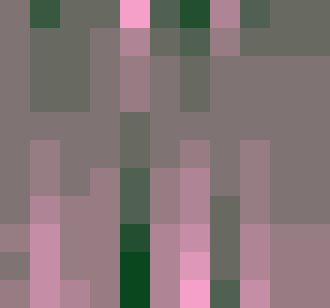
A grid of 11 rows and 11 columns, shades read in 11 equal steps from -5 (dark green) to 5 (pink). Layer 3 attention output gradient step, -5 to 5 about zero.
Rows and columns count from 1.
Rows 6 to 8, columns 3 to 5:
0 0 -1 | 0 1 -2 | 1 1 -2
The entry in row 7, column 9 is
1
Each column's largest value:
1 3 2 1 5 2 5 2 3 1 1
